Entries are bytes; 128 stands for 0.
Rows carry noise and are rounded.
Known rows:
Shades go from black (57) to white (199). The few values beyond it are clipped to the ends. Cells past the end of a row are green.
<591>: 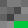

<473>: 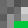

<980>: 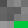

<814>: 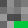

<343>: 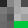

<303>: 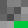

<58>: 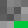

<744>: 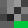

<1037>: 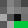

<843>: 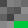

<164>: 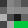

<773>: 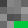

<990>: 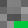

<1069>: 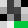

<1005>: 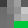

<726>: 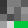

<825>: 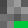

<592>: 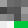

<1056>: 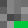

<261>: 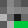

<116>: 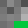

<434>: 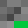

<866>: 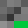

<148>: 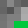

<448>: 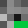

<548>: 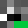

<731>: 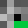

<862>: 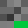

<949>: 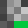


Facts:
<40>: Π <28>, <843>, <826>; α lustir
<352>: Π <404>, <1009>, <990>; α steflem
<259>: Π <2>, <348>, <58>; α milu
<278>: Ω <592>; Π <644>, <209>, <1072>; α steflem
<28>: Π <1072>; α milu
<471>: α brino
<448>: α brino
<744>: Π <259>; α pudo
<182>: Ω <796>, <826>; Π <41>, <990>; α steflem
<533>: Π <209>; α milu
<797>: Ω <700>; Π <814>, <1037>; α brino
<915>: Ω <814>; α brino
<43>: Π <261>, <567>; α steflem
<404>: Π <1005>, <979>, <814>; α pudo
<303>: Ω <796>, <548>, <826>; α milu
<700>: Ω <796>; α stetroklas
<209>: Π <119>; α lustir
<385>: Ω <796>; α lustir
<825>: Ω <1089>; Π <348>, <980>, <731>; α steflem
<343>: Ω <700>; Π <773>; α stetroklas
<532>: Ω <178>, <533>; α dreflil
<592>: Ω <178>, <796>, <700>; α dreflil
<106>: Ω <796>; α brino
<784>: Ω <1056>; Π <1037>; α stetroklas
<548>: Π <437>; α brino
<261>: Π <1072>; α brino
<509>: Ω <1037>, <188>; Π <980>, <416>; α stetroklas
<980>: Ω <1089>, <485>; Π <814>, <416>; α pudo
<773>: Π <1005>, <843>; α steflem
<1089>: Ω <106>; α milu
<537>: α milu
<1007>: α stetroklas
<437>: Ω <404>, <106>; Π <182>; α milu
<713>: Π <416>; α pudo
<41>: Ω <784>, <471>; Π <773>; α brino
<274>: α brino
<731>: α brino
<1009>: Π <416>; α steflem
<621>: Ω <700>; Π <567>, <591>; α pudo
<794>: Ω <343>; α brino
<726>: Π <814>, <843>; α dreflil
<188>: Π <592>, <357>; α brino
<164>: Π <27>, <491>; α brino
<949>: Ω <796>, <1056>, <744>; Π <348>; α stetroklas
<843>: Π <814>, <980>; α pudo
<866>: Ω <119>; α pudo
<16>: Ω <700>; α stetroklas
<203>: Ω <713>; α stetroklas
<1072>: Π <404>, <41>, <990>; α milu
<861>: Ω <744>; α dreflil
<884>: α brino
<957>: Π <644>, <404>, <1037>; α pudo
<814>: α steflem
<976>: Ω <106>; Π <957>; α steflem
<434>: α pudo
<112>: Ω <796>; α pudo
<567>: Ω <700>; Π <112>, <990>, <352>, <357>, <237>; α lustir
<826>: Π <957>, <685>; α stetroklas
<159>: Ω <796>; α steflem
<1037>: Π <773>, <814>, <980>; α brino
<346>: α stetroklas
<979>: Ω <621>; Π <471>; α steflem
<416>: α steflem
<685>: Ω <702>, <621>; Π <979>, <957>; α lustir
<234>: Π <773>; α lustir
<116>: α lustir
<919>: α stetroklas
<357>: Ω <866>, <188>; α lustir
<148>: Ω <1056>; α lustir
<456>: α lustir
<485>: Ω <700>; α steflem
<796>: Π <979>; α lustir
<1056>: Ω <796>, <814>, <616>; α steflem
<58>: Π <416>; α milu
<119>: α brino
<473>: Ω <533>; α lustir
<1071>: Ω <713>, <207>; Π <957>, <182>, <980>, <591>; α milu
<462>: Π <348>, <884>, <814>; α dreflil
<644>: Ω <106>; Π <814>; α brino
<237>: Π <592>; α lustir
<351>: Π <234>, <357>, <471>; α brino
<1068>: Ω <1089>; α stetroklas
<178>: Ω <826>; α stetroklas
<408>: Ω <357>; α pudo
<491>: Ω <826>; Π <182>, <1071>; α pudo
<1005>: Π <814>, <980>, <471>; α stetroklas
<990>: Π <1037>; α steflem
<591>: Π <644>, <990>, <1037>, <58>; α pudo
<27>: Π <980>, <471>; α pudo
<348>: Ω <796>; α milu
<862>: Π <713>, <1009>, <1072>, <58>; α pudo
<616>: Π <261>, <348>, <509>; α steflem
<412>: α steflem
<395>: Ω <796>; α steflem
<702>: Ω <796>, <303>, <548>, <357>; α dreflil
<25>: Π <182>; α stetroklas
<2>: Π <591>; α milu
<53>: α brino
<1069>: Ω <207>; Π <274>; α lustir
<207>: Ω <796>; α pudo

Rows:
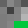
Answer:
<234>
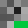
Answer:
<533>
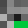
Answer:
<915>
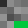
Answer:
<979>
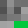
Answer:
<348>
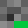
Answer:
<621>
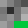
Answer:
<357>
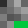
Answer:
<976>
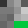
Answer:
<826>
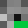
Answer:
<106>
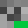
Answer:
<437>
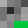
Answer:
<237>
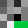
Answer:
<471>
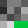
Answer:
<861>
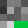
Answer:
<462>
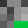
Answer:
<796>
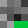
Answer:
<188>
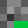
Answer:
<616>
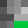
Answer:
<784>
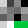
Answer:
<274>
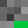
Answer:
<491>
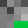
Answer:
<685>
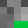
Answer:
<40>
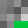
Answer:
<209>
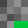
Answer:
<278>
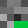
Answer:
<351>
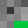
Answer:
<567>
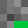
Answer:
<43>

